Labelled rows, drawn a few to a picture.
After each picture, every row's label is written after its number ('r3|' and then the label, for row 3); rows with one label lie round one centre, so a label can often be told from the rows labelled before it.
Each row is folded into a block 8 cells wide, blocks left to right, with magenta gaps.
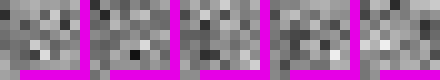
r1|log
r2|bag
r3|log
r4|log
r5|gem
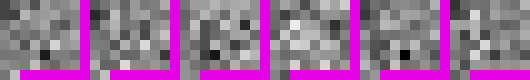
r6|bag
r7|bag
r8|log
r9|gem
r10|bag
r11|bag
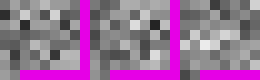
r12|log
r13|log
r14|gem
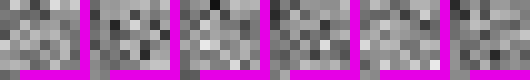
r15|gem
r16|log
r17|gem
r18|bag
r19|gem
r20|bag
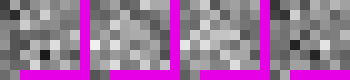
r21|bag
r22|gem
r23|gem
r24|bag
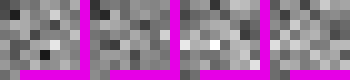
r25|bag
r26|bag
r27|gem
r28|gem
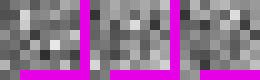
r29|bag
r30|log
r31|log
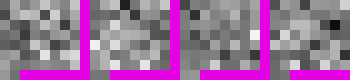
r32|log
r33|gem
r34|bag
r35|gem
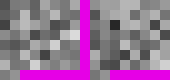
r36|bag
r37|log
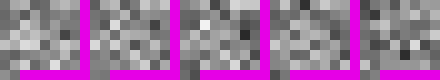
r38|gem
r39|gem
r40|gem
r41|gem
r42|bag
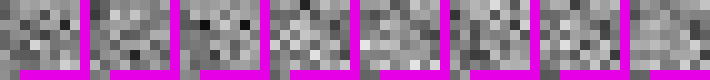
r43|log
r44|bag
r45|log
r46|gem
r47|gem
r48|log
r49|gem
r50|gem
